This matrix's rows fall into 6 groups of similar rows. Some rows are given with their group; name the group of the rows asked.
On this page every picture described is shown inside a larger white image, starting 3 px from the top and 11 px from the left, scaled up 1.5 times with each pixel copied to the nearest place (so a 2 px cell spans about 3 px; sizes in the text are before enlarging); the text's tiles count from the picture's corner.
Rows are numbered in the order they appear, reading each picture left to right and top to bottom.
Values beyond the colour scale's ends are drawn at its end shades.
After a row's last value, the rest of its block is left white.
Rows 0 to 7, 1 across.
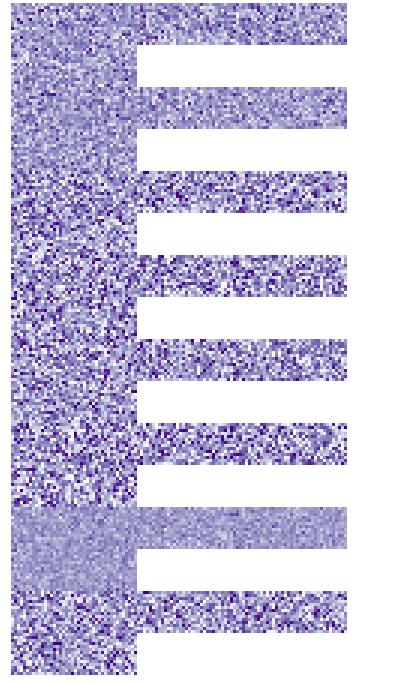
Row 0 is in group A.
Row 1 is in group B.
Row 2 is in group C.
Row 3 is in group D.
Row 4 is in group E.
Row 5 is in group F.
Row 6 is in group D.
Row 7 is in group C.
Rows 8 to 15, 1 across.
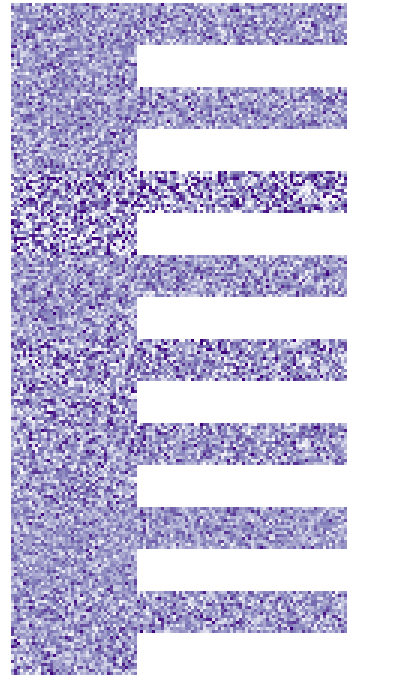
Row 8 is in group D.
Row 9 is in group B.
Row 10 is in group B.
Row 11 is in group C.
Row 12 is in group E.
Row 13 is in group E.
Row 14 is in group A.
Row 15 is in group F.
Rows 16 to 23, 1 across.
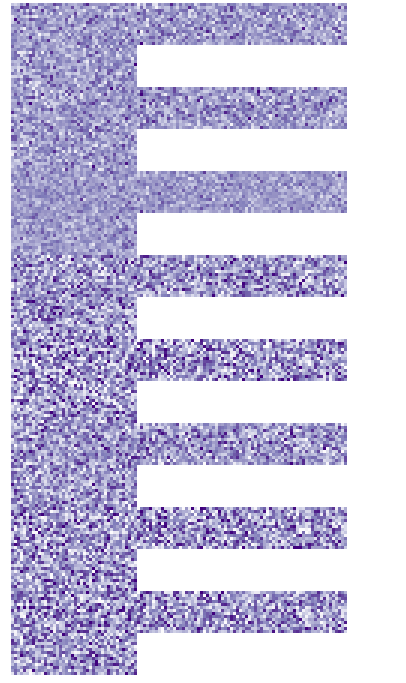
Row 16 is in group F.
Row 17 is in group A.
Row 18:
F
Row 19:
C
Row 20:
E
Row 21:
B
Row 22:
E
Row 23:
E
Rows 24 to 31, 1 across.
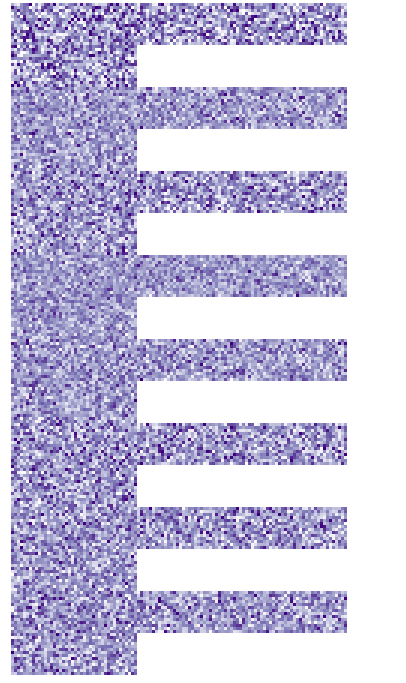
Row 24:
D
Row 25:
F
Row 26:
D
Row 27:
C
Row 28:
F
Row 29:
F
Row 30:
A
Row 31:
B
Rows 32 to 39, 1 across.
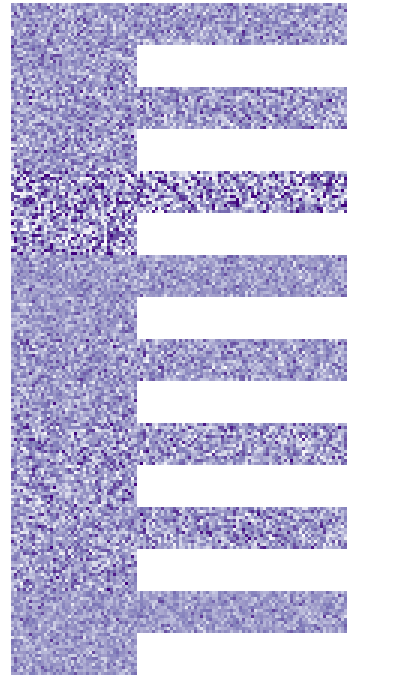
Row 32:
C
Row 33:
A
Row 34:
B
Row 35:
F
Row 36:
F
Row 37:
F
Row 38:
A
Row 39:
B
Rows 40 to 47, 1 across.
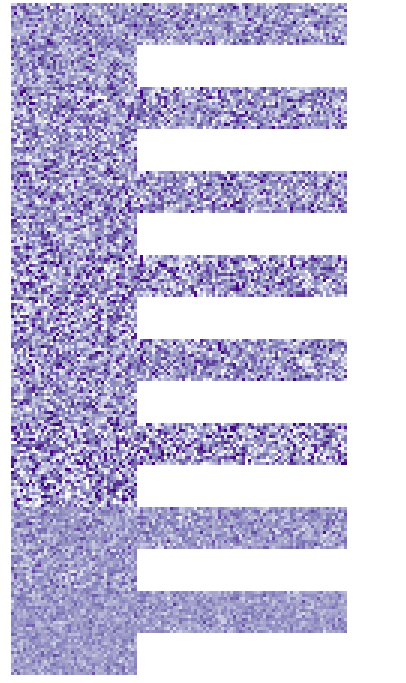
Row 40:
C
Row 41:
E
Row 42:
F
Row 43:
B
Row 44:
E
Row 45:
F
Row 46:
B
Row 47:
D
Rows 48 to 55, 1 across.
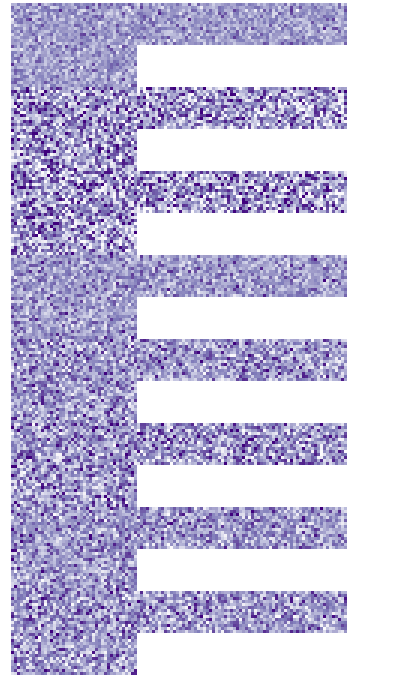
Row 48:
B
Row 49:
F
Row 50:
C
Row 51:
B
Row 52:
C
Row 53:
D
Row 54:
D
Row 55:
B
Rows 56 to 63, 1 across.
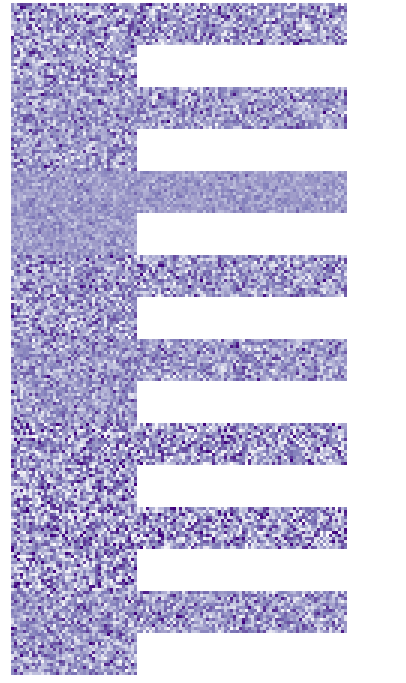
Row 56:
E
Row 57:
B
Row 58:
C
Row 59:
B
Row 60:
D
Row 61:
F
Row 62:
F
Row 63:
C
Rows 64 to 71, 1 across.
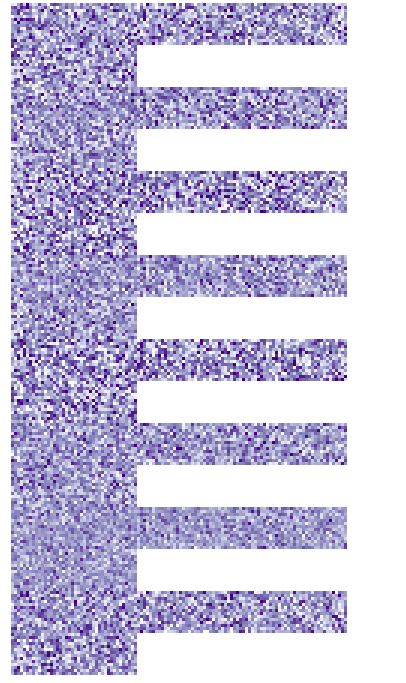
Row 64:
F
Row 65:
A
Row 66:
A
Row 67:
A
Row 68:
E
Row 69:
C
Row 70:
A
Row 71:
F
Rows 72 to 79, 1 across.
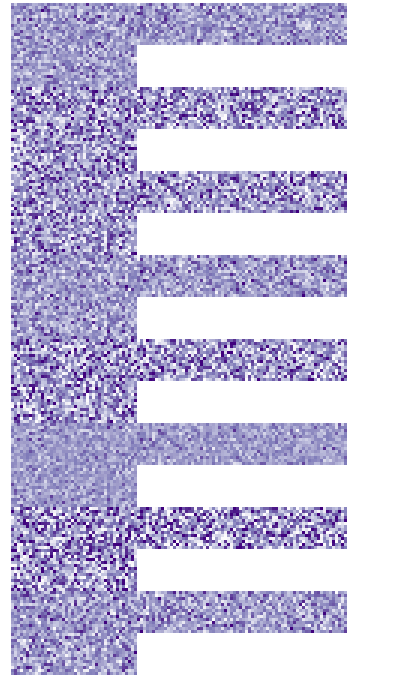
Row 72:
E
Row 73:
D
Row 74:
B
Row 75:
B
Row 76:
F
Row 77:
B
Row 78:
D
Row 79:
F
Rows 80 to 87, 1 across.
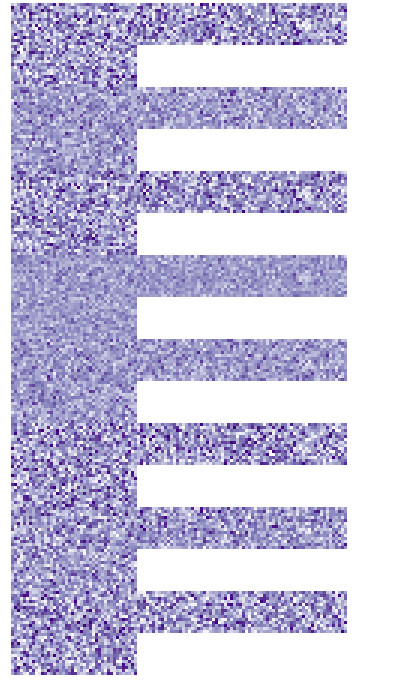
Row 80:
E
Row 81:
F
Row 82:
E
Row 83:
E
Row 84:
C
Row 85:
A
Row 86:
E
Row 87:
F
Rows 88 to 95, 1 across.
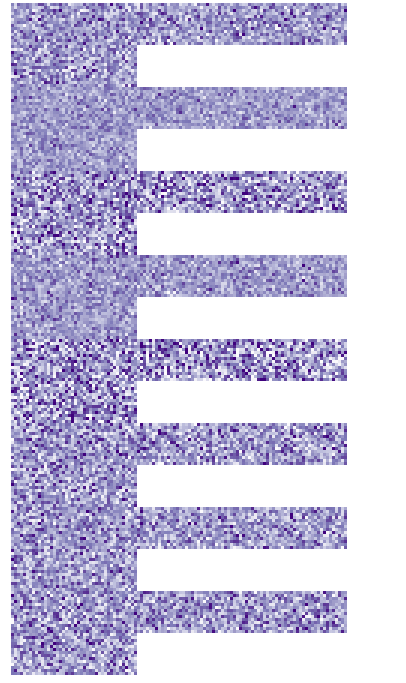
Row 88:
B
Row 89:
C
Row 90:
D
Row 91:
D
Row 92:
A
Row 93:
B
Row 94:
B
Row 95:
C
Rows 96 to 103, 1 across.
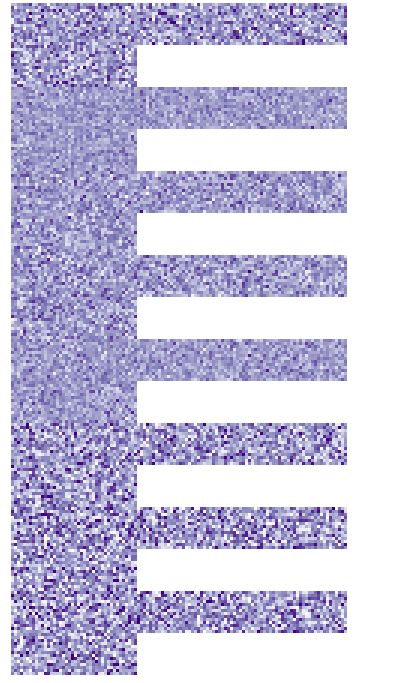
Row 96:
B
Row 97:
A
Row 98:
F
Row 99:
C
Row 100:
C
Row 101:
F
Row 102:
E
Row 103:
E
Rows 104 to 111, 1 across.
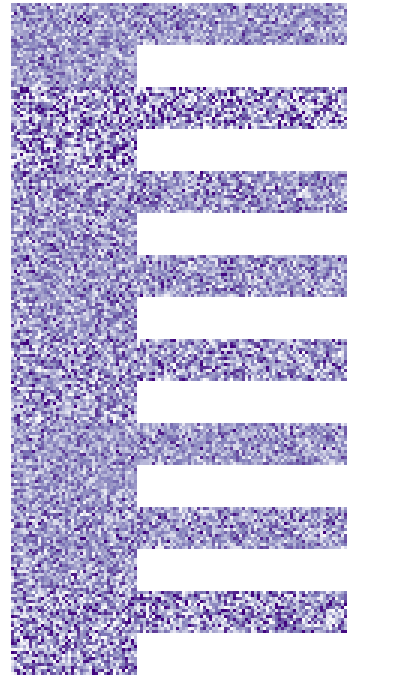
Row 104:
C
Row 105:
F
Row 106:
E
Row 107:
F
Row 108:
F
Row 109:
B
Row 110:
B
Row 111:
A
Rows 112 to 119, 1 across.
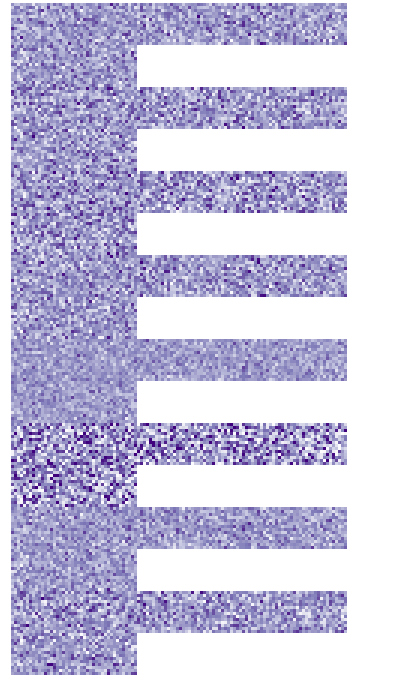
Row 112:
A
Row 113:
E
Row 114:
D
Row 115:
A
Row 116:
C
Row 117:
C
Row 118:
A
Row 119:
E
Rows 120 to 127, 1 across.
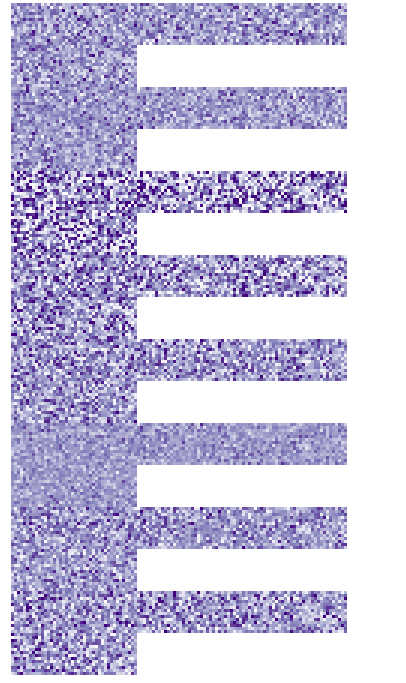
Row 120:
C
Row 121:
F
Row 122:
B
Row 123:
C
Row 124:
E
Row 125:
E
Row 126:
E
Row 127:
B
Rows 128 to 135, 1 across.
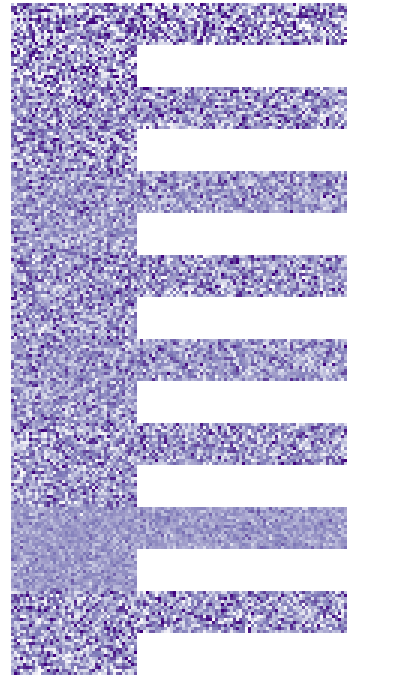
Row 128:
E
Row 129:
C
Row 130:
B
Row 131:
D
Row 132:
B
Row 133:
E
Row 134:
A
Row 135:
F
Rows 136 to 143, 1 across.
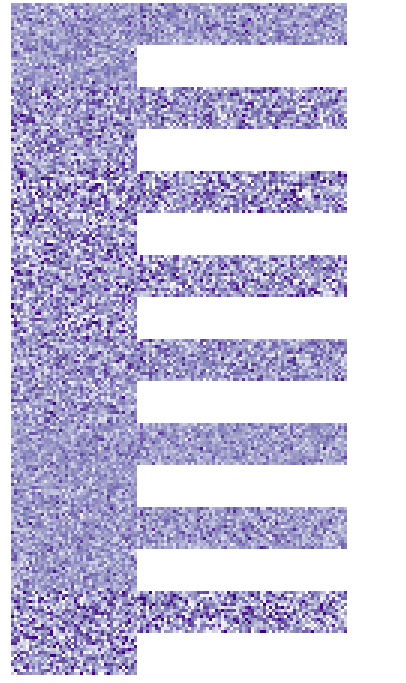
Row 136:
A
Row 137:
D
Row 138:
E
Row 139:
B
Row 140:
E
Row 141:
B
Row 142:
A
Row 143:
A
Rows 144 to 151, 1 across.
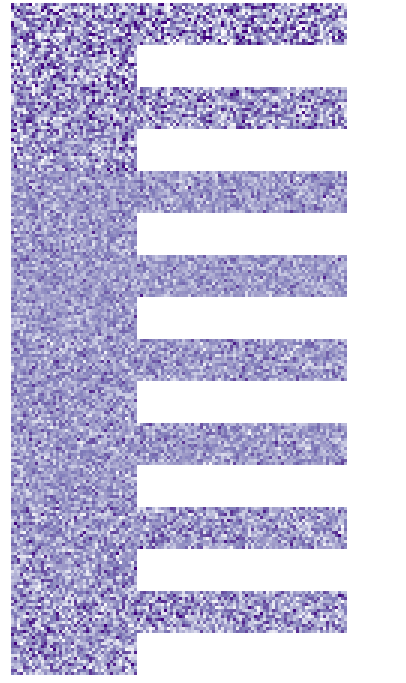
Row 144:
D
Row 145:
D
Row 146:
B
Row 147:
F
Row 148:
C
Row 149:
E
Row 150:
F
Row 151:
C
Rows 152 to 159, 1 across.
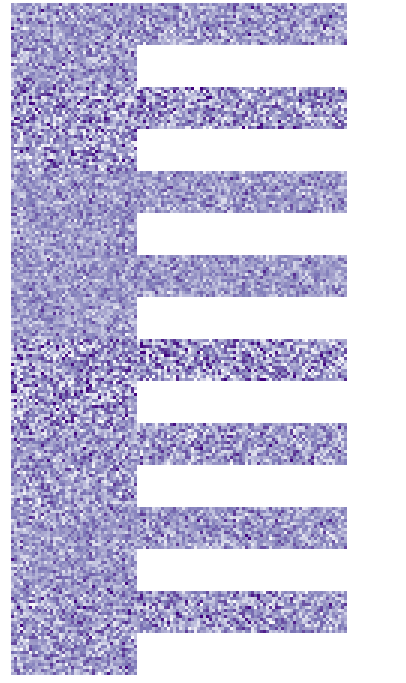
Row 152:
A
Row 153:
E
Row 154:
D
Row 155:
C
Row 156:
A
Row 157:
F
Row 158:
A
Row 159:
A
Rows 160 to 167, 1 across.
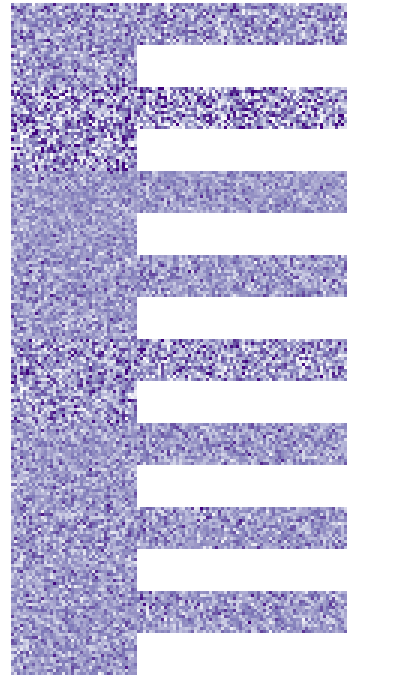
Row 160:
D
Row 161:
D
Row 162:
A
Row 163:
B
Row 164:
D
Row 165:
A
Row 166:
E
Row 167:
A
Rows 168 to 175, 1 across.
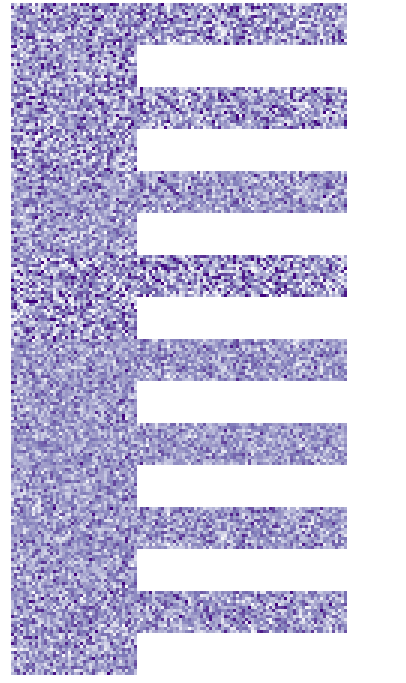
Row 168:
D
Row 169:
B
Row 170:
B
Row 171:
A
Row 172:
D
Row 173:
F
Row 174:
D
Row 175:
A
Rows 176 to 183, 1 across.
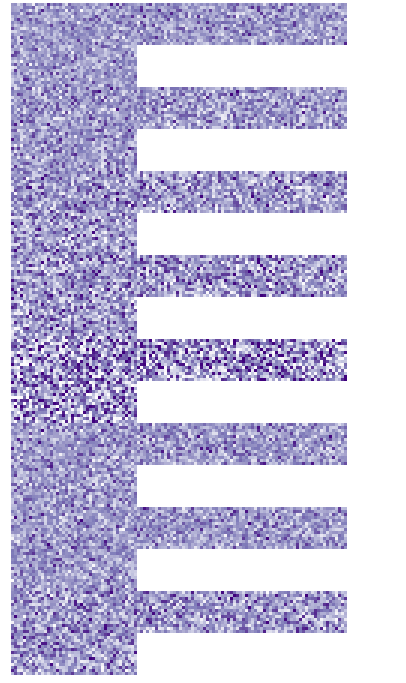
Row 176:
A
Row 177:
D
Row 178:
B
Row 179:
A
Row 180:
A
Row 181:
A
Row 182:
C
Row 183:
C
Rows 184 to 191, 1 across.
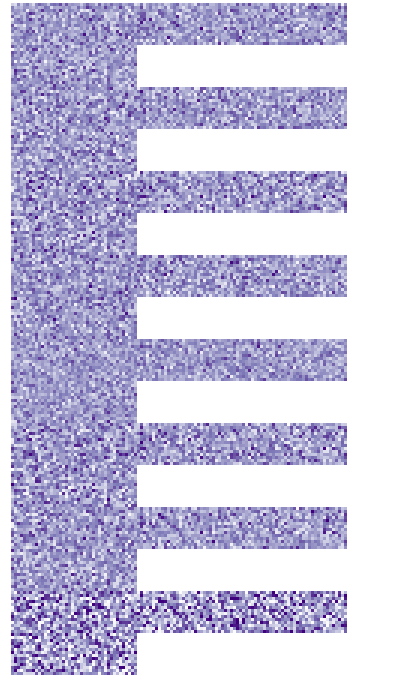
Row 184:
B
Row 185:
E
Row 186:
B
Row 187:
D
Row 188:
A
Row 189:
B
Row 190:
B
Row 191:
B
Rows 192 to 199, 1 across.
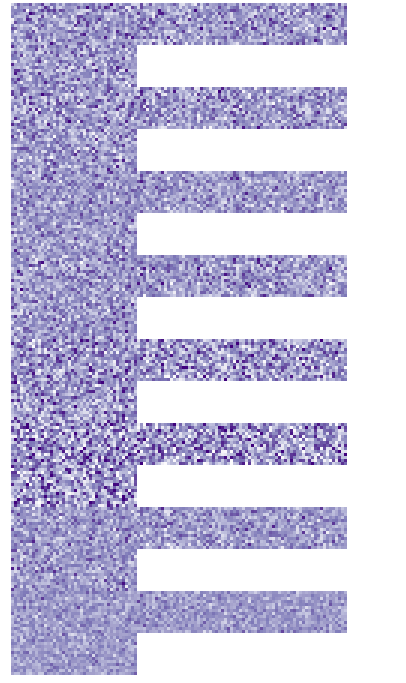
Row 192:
B
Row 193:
E
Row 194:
D
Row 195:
A
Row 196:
D
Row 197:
F
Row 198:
D
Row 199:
E
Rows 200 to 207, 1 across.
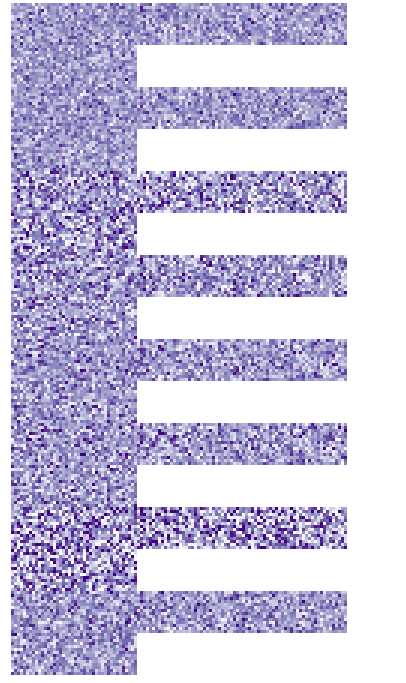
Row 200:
A
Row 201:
B
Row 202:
F
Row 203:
E
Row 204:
B
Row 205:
B
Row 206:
A
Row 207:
D
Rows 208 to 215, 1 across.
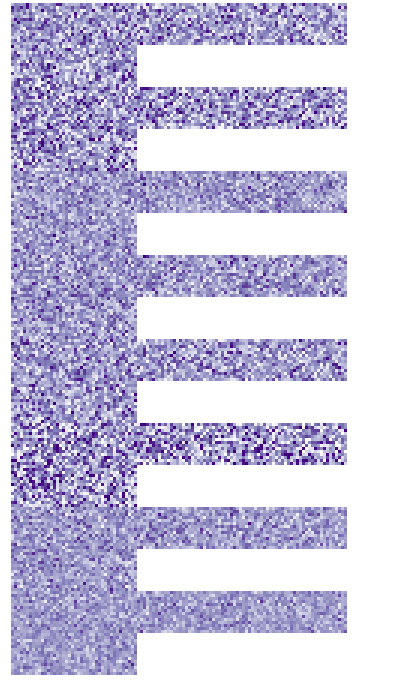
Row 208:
F
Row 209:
C
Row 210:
A
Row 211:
C
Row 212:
F
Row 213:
C
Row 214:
C
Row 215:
F
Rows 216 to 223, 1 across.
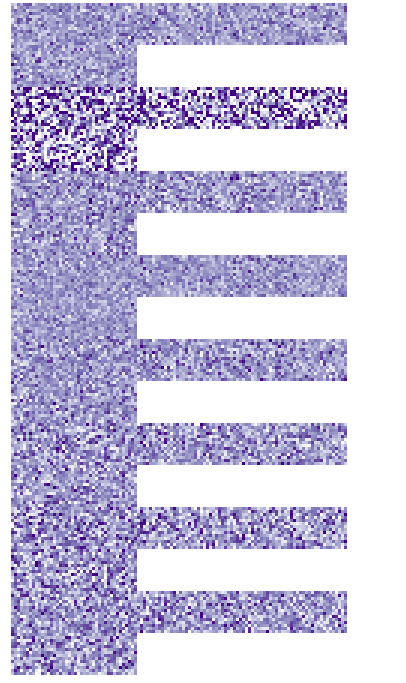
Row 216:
B
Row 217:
B
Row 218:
D
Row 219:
A
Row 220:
A
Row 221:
E
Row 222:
B
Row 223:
F
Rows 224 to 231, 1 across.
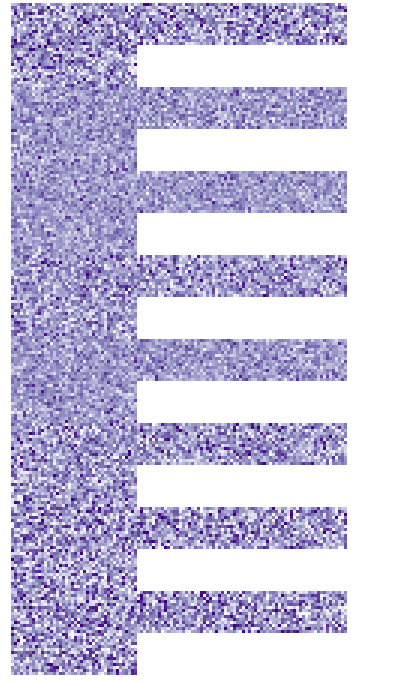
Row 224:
C
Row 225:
D
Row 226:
F
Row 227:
B
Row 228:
C
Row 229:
A
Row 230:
B
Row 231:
E
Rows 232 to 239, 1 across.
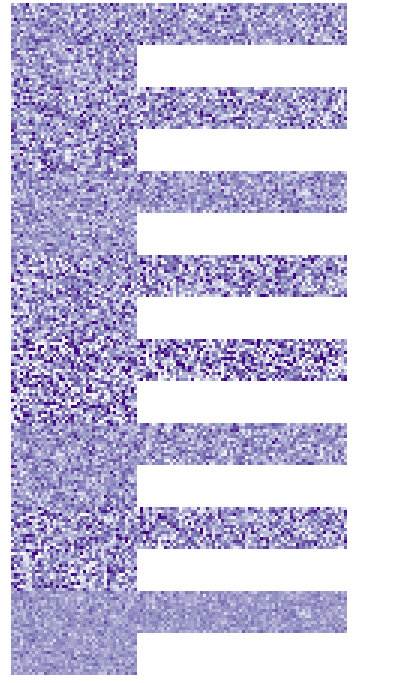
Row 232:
F
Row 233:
F
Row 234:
E
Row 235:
A
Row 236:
A
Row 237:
D
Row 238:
B
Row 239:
E
